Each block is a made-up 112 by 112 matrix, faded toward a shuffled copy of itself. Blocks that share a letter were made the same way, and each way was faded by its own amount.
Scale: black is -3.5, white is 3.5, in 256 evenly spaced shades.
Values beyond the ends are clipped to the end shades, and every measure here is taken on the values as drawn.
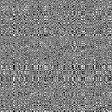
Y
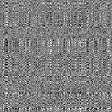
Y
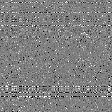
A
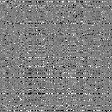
A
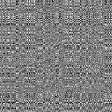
Y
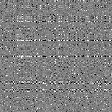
A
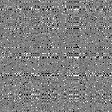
A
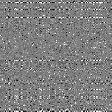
A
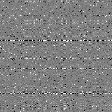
A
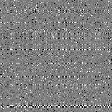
A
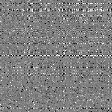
A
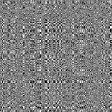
Y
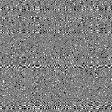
A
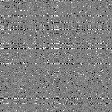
A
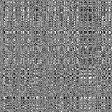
Y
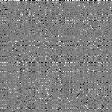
A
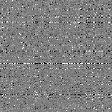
A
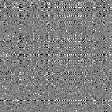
A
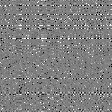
A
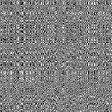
Y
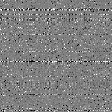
A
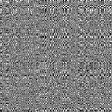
Y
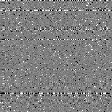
A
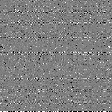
A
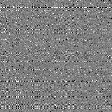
A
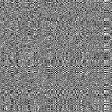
Y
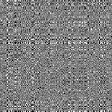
Y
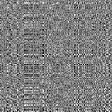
Y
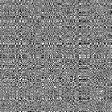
Y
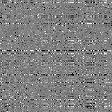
A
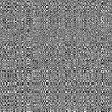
Y
